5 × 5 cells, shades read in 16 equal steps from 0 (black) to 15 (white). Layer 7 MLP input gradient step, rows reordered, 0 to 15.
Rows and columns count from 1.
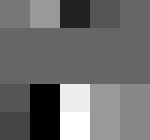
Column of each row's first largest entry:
2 1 1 3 3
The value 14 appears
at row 4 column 3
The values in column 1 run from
4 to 7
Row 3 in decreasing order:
6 6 6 6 6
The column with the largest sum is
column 3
